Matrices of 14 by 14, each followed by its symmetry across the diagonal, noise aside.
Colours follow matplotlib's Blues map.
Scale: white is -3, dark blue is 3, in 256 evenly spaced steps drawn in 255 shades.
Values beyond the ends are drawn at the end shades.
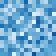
symmetric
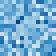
symmetric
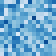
antisymmetric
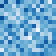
symmetric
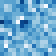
symmetric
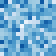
symmetric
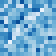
symmetric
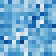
antisymmetric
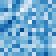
antisymmetric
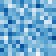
antisymmetric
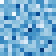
symmetric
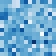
antisymmetric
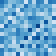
symmetric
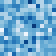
antisymmetric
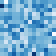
antisymmetric
